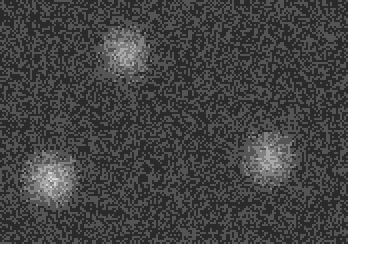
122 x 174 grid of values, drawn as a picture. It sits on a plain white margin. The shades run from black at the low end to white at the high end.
Odd rows or columns: none. Mirror symmetry: none. Bumps: three. Seam: none.
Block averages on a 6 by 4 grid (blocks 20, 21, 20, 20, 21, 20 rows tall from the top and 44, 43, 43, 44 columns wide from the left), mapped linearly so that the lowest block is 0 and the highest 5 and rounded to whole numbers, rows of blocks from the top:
0 1 0 0 | 0 4 0 0 | 0 0 0 0 | 1 0 1 2 | 5 0 1 2 | 0 0 0 0
